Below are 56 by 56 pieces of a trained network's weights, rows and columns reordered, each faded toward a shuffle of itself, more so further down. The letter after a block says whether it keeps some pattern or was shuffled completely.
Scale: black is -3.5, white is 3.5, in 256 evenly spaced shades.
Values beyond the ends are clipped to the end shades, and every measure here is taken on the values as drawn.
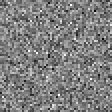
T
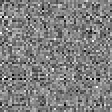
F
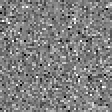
T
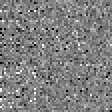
F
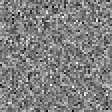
T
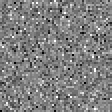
T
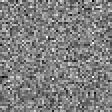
F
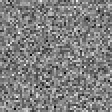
T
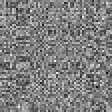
F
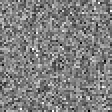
T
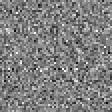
F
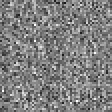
F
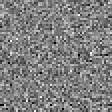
F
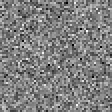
T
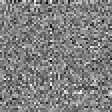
F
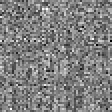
F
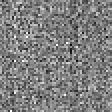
F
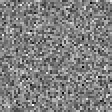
T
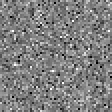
T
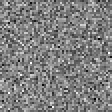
T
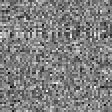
F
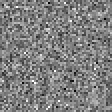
T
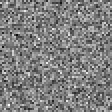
T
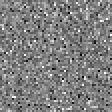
T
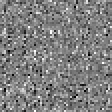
F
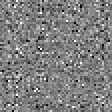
F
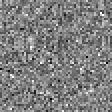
F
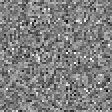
F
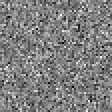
T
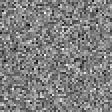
T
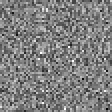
F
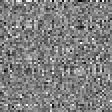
F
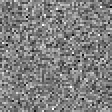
T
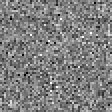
T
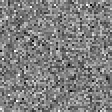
T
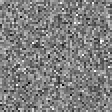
T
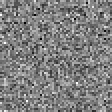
F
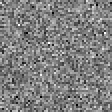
T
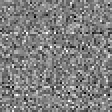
F
